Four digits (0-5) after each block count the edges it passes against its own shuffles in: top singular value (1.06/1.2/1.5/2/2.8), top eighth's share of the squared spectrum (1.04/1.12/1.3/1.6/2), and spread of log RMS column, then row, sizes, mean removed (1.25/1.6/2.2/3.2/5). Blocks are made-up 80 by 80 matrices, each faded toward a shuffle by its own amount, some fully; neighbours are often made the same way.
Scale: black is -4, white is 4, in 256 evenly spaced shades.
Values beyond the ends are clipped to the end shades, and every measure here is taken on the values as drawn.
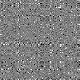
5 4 2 3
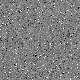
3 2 0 0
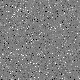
0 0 0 0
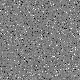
0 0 0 0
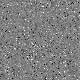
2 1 0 0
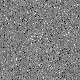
0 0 0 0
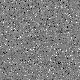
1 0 0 0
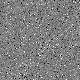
1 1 0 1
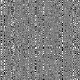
4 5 4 1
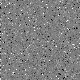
2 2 1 0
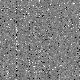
3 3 2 0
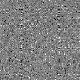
4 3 1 1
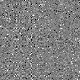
4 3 2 1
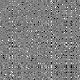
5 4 2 2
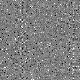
4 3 1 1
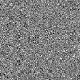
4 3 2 2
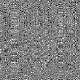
4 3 2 2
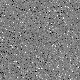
1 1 0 0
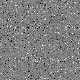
3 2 1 1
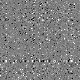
4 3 2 2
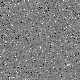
0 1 0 0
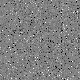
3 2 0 0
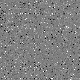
3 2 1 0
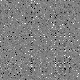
4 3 1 1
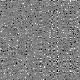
4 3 2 1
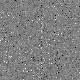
2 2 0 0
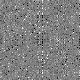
4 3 2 0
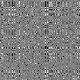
5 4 3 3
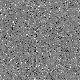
3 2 1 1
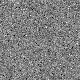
0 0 0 0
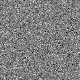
0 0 0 0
